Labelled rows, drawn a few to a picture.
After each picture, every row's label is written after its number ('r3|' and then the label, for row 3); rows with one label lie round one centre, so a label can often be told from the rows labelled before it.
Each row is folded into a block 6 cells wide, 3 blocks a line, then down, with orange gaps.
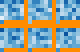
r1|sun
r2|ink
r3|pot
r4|sun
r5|sun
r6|sun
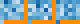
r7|ink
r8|pot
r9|sun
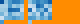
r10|sun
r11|pot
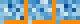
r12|pot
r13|ink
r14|pot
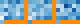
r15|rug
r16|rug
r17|pot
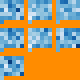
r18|pot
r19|rug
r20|ink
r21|pot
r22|rug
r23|pot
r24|pot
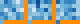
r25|ink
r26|pot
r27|sun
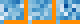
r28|rug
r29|rug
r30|pot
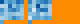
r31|sun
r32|sun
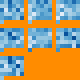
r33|pot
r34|rug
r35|rug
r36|sun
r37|rug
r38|pot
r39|pot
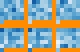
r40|ink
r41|ink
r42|ink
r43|sun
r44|sun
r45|rug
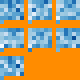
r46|pot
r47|rug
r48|rug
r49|rug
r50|rug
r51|pot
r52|pot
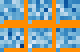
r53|ink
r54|pot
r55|pot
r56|pot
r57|rug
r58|sun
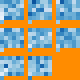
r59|rug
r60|ink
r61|ink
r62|ink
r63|rug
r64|ink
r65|rug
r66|sun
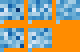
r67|pot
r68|pot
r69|ink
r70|pot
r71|rug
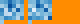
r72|pot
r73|pot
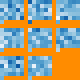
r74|pot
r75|sun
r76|rug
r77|rug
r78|ink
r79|ink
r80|pot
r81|ink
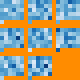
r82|ink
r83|pot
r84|sun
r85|pot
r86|ink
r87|sun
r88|ink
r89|pot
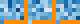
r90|pot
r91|ink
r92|pot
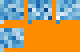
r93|ink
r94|pot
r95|rug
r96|ink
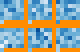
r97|ink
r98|ink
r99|sun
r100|rug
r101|pot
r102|ink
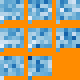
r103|rug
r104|sun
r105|ink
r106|rug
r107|rug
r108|pot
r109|ink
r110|sun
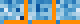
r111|pot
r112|sun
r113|sun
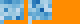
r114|rug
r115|ink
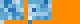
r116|ink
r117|rug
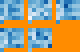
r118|sun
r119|rug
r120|sun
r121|sun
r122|pot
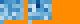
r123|sun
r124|pot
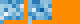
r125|rug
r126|ink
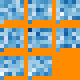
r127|ink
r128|sun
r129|rug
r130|sun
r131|sun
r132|pot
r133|rug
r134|rug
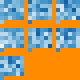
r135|ink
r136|sun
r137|pot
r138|rug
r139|pot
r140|sun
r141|pot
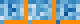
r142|sun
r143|sun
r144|sun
